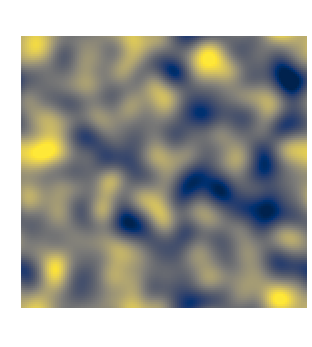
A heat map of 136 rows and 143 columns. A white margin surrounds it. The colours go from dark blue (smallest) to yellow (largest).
No lone cell stands out from its neighbours. The histogram is bell-shaped. The texture varies smoothly and slowly. The halves do not mirror each other.
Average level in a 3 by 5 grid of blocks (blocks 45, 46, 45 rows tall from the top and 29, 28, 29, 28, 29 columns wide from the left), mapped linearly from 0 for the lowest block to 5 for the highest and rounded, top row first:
3 4 2 2 1 | 5 1 2 0 0 | 3 3 1 2 3
